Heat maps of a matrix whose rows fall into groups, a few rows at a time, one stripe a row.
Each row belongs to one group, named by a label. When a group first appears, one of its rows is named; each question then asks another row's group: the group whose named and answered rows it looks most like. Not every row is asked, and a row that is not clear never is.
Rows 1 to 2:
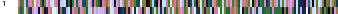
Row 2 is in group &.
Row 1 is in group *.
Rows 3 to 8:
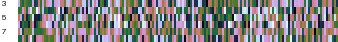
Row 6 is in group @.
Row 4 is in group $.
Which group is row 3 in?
@
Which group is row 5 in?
@
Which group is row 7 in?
@
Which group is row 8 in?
$
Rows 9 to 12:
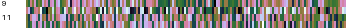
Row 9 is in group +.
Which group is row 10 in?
@
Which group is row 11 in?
&
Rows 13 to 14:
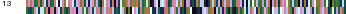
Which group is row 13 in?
&
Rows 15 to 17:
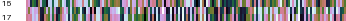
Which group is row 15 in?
@
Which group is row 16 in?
$
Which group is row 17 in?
$
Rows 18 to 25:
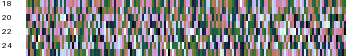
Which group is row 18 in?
+
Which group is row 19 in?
+
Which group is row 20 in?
&
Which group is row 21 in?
*
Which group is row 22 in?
@
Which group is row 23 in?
&
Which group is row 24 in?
$
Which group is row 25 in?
*
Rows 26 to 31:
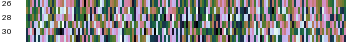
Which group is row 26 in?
*
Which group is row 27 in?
*
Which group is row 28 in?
*
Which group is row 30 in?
$
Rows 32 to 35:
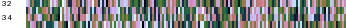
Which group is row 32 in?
@
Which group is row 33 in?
$
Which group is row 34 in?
$
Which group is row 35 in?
&
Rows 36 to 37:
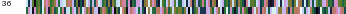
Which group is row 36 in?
*
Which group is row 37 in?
+
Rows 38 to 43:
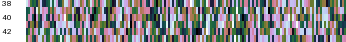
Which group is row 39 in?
*
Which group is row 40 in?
*
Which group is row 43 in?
$
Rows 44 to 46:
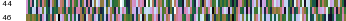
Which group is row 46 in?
&
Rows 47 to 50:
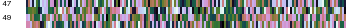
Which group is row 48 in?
*
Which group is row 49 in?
@
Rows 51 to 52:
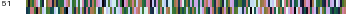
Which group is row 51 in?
$
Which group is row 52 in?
&
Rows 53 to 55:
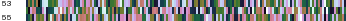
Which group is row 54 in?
&
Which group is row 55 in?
+
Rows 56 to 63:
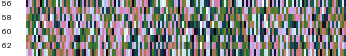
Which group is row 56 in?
&
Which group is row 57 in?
@
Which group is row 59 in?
$
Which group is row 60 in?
@
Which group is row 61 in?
*
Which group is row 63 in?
*
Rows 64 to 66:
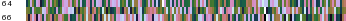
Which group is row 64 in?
$
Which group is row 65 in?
*
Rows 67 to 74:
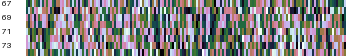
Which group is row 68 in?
$
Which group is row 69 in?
*
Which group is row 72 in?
@
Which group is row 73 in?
@
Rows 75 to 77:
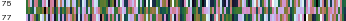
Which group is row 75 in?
+
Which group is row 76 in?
+
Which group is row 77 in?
+
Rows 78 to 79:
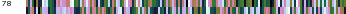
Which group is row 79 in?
*
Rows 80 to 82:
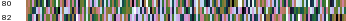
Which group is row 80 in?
&
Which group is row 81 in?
$
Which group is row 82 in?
&
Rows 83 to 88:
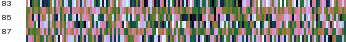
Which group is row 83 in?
@
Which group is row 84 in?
+
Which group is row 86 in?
*
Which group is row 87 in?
+
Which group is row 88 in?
&
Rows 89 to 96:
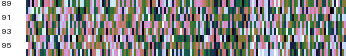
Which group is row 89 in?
$
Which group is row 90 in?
*
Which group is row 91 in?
$
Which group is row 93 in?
&
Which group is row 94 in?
+
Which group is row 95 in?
$
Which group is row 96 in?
$
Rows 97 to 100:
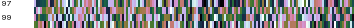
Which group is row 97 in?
@
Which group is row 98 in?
&
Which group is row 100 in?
&
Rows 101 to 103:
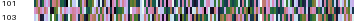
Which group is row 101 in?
$
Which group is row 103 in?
$
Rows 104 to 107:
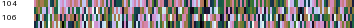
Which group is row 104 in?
@
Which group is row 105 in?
+
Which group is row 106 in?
&
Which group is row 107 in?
+
